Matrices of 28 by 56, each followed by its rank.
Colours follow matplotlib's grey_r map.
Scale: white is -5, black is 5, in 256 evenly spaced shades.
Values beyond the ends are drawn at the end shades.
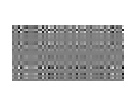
one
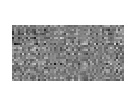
five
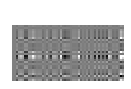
one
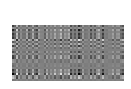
one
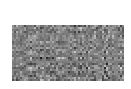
five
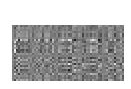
three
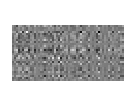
three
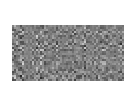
five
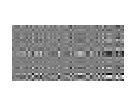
two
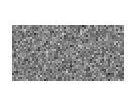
full rank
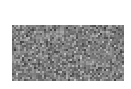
full rank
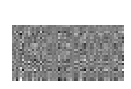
three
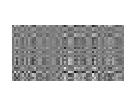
two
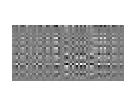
two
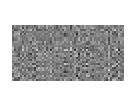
five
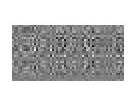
three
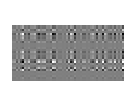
one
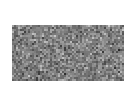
full rank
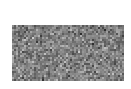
full rank
